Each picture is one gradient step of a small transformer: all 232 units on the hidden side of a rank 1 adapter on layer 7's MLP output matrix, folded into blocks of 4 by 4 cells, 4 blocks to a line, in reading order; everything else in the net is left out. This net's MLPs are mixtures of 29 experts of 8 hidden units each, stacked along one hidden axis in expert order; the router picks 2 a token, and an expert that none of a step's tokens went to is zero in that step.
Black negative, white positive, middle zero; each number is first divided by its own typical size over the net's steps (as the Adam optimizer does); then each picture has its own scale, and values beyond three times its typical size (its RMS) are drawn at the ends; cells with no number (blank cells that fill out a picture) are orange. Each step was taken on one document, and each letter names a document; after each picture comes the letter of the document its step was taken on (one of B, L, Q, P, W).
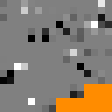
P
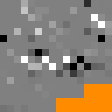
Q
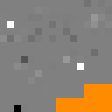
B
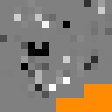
Q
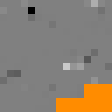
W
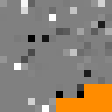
P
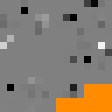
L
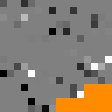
P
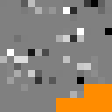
Q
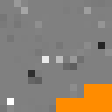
L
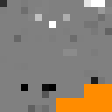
W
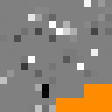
B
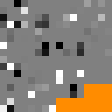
L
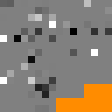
B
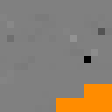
B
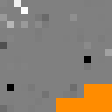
L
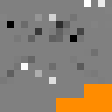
B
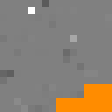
W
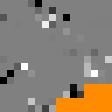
P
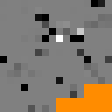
P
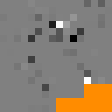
B
